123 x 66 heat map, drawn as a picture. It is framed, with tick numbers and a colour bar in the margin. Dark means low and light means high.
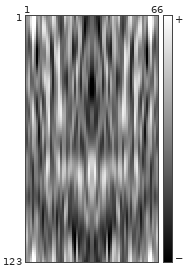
There is no overall slope. Overall the values sit about 50% of the way up the scale. The left and right halves mirror each other. Streaks run downward.
